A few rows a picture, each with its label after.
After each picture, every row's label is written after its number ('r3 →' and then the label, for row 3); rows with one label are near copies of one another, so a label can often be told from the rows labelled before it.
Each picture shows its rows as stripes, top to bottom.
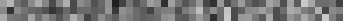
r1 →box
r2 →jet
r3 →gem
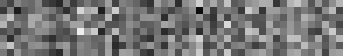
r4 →jet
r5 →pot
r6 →box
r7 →gem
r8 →pot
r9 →jet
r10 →box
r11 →jet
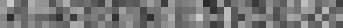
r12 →box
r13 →gem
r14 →jet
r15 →gem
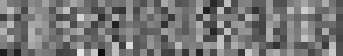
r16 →gem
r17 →box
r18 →pot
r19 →box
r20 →gem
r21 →box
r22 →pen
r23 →pot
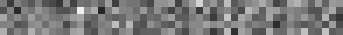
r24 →jet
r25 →pot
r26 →gem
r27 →pen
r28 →gem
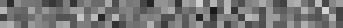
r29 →jet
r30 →gem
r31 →pot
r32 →box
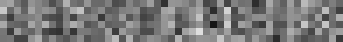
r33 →box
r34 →gem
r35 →jet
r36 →gem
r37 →jet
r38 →pen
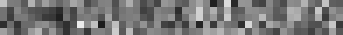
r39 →gem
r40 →jet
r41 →jet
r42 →pot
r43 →pen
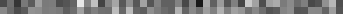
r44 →pot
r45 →pen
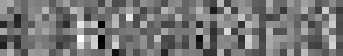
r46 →box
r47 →gem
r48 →pen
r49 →pot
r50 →gem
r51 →pot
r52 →pot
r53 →box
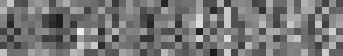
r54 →box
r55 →gem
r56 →jet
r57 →jet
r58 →pot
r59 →jet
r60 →pot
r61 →gem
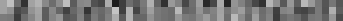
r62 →box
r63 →pen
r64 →pen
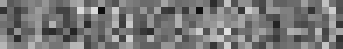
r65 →gem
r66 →pot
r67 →pen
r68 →pen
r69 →jet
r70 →pen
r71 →gem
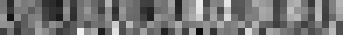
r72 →jet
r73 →jet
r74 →jet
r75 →pen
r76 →pot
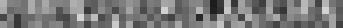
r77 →gem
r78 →gem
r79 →pot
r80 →pen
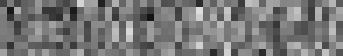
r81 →pot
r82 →jet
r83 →jet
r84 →pen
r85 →pen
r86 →pen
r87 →jet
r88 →gem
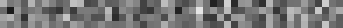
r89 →gem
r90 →jet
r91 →box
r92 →gem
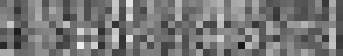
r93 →pen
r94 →pen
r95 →pen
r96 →box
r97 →pot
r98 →pen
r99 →pot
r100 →box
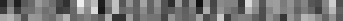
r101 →pot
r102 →pot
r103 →box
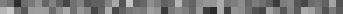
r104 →pen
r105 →box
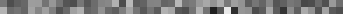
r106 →pen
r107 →gem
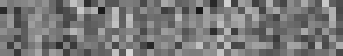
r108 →gem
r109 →pot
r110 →pen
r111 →pen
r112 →gem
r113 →pen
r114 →jet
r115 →pen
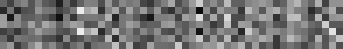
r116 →jet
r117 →pot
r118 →jet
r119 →gem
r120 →pot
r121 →jet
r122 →pen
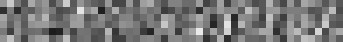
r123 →box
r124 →pot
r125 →gem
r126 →gem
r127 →jet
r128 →box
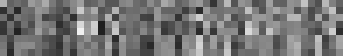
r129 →gem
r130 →pot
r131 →jet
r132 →pot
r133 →pot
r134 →jet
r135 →jet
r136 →jet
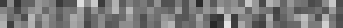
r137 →pot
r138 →pen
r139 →gem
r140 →gem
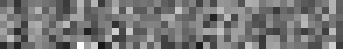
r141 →pot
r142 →pen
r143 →gem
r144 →box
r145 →pen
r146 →box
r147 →pot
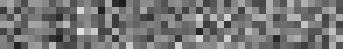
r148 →box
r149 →pot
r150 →jet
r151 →box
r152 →pot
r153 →jet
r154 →pen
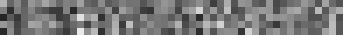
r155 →gem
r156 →jet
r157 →pot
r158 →pen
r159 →pot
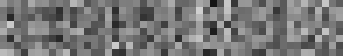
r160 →gem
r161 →jet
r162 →jet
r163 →box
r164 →gem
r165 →jet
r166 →pen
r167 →box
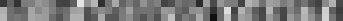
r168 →pot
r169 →gem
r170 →gem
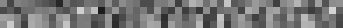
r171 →jet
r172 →pot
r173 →box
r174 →box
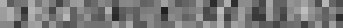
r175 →gem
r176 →box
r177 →box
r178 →pen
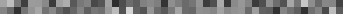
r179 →box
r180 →pen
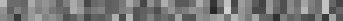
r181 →gem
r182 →gem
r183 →pen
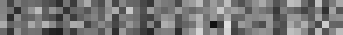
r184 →jet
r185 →pen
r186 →jet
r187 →gem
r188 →jet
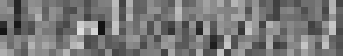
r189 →pen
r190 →pen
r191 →pen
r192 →pot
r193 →pot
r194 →gem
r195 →gem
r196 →box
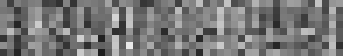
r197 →jet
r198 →pen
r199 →pen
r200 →pen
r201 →box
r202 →pot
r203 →pen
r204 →pot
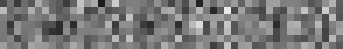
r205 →pot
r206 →gem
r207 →pen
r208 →jet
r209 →jet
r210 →pen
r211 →gem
